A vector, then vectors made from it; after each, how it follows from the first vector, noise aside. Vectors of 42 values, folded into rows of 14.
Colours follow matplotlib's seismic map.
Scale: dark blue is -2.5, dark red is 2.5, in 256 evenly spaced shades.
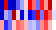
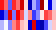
wrapped around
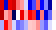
negated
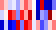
wrapped around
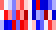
wrapped around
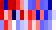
negated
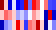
wrapped around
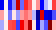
wrapped around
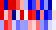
negated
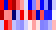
negated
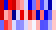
negated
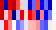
negated
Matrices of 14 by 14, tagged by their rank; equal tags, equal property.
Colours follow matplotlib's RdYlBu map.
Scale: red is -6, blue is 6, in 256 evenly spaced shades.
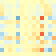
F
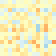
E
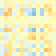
F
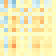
F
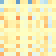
F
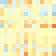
E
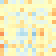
E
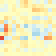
E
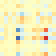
F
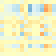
F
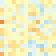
E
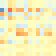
F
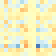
F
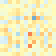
E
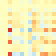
F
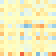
F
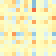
F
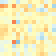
E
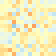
E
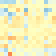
E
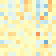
E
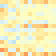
E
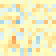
E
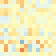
E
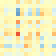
F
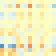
F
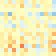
E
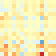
F
